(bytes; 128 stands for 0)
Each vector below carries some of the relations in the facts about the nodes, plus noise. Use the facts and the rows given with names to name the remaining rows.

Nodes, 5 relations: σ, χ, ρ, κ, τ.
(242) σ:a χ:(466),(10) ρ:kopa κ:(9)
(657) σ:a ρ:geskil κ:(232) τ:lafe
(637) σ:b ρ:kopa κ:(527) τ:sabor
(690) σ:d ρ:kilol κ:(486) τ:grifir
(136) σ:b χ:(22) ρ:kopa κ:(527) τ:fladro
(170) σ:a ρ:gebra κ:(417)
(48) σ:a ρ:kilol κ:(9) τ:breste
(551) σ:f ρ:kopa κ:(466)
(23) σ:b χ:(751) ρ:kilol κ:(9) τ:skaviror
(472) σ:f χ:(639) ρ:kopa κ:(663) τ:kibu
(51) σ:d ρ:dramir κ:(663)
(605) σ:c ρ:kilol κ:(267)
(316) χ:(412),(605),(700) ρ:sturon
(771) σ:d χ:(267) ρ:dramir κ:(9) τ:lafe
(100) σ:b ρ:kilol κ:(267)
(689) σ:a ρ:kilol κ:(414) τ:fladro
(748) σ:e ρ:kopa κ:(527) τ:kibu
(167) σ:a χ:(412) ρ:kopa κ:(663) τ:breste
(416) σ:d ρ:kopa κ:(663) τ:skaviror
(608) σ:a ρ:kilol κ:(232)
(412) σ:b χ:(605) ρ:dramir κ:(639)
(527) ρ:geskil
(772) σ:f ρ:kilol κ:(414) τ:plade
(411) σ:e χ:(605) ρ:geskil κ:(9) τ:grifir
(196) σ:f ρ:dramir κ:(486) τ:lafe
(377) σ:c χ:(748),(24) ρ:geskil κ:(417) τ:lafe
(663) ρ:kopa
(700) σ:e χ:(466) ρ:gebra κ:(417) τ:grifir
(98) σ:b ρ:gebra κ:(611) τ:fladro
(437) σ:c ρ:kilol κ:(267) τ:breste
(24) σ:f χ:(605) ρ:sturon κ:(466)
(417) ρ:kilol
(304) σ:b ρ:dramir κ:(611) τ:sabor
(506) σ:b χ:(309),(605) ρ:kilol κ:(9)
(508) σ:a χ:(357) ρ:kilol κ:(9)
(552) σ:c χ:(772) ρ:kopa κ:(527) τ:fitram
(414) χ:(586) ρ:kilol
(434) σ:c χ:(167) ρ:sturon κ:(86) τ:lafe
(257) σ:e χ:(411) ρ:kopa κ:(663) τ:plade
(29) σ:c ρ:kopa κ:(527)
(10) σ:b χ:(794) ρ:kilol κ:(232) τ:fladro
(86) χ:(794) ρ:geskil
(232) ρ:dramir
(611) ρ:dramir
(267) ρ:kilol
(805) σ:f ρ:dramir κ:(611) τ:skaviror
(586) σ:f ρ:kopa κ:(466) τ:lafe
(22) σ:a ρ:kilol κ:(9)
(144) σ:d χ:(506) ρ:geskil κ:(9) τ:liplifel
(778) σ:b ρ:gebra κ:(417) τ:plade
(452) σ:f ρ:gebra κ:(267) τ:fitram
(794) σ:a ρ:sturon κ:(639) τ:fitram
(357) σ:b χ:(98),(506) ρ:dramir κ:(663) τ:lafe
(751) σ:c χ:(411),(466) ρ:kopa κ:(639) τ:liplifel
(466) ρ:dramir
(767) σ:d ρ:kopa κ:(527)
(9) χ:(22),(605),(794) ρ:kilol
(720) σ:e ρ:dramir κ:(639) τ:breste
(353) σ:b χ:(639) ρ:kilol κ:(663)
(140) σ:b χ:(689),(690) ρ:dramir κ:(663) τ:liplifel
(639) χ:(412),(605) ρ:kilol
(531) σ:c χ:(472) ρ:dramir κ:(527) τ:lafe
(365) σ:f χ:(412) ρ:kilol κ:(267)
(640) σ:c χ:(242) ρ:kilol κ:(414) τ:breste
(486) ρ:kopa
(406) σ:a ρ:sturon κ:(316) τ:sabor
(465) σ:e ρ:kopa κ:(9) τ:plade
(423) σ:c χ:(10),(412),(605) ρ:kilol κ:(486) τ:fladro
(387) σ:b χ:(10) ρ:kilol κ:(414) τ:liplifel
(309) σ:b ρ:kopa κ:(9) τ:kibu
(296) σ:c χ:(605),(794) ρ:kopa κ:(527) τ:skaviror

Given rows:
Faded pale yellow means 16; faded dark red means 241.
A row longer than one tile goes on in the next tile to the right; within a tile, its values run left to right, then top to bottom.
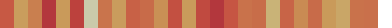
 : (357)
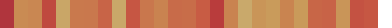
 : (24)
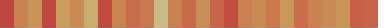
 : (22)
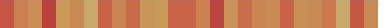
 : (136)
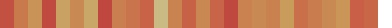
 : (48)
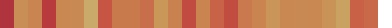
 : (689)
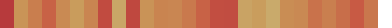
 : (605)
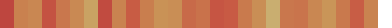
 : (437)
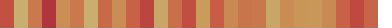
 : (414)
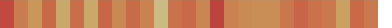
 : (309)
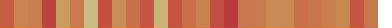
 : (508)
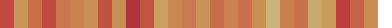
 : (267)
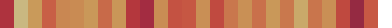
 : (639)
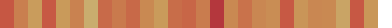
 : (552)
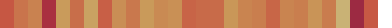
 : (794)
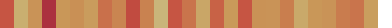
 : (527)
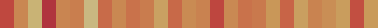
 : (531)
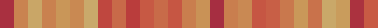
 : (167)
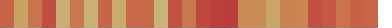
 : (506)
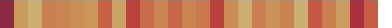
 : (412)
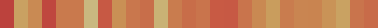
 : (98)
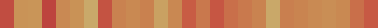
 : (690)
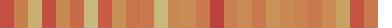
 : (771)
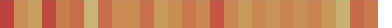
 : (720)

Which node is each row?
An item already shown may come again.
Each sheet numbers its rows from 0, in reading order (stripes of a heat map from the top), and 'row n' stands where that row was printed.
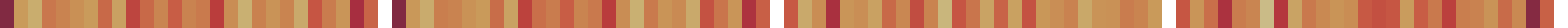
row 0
(412)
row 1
(412)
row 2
(527)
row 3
(10)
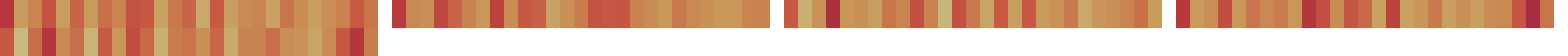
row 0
(486)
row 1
(452)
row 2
(527)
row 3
(316)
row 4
(86)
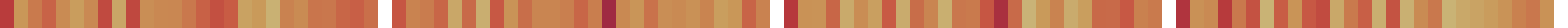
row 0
(605)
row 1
(257)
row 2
(411)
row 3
(466)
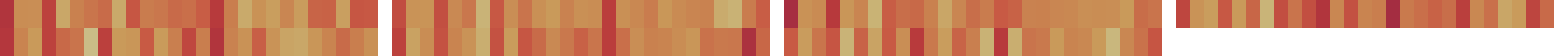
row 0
(24)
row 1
(51)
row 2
(657)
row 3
(472)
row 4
(700)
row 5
(423)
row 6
(663)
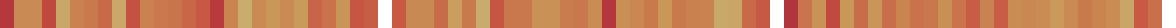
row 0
(24)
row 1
(416)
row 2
(406)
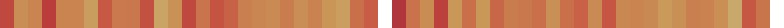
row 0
(772)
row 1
(406)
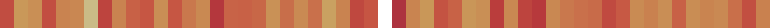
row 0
(353)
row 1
(365)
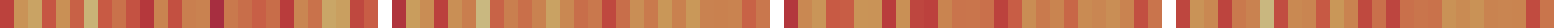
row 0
(472)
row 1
(377)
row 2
(365)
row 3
(640)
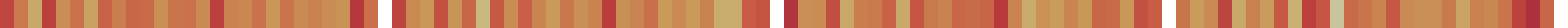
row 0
(434)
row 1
(140)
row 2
(24)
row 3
(9)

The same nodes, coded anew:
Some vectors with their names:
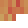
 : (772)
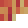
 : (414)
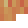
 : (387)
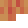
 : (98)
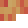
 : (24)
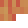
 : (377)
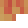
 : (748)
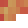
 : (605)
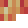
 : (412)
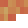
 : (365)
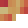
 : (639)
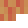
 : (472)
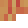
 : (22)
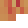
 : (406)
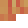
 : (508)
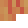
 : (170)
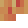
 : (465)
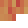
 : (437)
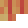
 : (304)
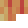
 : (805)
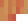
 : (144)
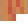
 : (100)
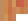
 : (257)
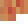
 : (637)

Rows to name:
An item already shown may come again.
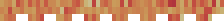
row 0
(465)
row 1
(377)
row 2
(720)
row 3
(242)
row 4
(794)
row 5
(257)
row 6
(316)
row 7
(663)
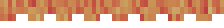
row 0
(23)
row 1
(167)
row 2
(353)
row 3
(657)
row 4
(506)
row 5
(605)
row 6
(296)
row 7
(309)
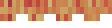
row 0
(86)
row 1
(527)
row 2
(296)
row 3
(387)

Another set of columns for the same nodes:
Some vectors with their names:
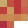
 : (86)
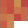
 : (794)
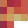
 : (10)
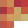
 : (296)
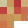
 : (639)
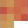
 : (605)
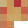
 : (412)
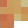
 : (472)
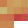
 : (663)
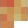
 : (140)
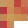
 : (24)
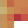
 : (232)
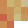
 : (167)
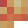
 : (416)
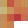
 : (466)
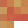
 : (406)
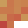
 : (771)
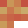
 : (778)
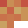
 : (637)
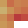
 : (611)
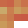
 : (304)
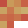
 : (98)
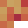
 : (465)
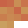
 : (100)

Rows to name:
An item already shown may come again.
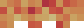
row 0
(365)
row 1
(296)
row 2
(23)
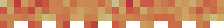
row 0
(316)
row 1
(387)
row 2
(700)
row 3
(751)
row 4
(316)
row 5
(304)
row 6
(257)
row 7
(640)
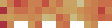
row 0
(506)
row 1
(531)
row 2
(472)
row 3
(527)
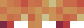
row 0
(242)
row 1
(353)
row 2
(242)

